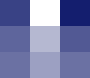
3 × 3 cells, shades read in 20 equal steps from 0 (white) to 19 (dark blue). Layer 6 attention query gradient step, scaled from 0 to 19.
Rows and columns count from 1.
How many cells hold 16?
1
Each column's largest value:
16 8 19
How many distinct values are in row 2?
3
